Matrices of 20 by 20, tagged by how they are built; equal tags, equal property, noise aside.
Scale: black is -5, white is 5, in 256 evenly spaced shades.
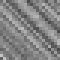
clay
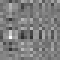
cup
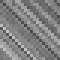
clay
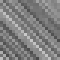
clay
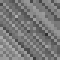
clay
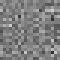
cup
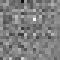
cup
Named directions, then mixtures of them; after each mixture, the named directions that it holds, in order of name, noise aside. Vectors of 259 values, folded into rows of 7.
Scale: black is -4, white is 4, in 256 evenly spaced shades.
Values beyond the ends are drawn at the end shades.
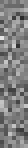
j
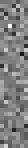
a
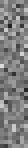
a, j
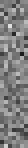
a, j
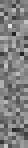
a, j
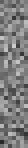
a, j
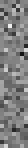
a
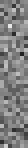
a, j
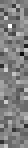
a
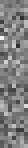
j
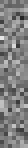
j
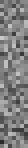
a, j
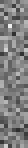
a, j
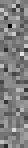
a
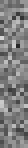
j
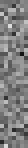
a, j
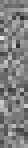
j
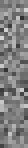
a, j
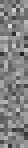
a, j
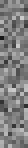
j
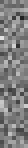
j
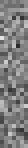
j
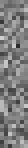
j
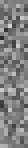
a, j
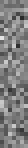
j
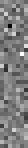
a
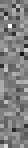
a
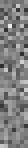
a, j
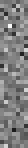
a
